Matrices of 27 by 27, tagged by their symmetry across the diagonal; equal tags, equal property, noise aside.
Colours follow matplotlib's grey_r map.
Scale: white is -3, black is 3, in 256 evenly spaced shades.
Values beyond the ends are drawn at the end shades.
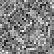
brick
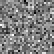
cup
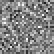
brick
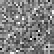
brick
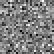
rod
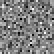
rod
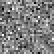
cup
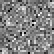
brick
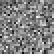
rod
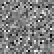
cup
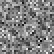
brick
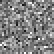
rod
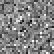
brick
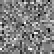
cup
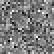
brick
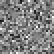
brick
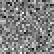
rod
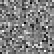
cup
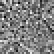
cup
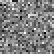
rod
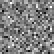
cup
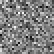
rod
